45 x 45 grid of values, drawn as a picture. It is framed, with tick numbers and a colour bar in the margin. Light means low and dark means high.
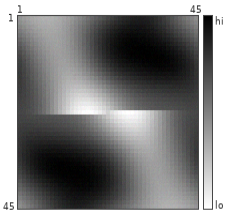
Symmetry: a half turn. Ninth with the lowest average: centre. Slope: none. Lone odd cells: none. Roughest part: centre.
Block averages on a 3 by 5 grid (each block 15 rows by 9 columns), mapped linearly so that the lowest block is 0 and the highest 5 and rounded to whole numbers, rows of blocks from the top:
11454
31013
45411
